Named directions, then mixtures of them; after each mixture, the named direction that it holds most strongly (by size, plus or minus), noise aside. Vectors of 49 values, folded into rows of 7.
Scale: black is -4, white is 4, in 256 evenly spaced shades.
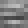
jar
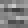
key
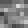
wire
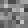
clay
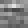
key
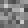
clay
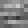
jar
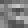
key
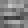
jar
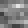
wire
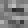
key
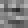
key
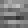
jar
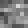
wire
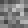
wire
